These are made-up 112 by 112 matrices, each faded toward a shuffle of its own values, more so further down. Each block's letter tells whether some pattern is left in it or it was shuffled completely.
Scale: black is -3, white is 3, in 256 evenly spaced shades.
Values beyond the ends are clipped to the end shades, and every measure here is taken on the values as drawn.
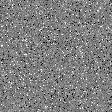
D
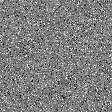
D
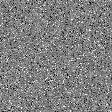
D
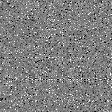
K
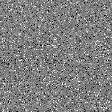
K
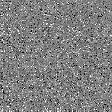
K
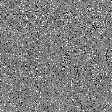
K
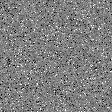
D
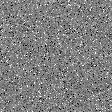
D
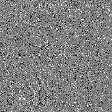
K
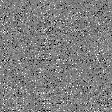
K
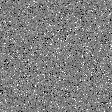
D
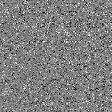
K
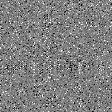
K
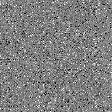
K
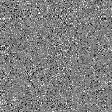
K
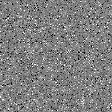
K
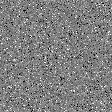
D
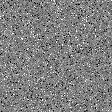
D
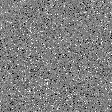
D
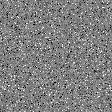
D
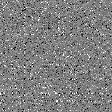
K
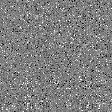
K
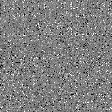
K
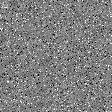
D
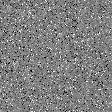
D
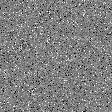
D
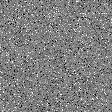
D
